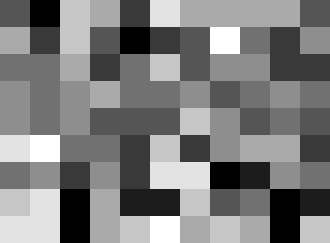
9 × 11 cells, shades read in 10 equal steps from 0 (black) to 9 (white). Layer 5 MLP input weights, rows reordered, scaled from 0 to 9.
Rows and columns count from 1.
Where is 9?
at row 2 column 8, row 6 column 2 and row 9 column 6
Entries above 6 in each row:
2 2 1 0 1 3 2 3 6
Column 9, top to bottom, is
6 4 5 4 3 6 1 4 6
